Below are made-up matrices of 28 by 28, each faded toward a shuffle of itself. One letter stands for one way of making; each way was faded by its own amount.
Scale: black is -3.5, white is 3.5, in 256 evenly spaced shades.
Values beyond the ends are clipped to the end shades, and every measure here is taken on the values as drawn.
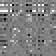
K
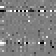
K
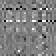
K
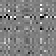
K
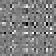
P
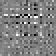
K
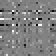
K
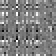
P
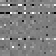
K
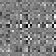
P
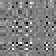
K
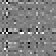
K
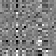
P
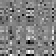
P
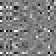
P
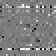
K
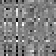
P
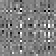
P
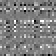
K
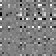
K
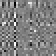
P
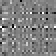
K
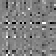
K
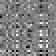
P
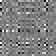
K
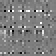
K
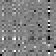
P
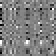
P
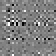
K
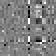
P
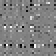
K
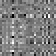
P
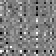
P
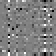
P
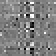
P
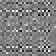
P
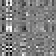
P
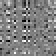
P
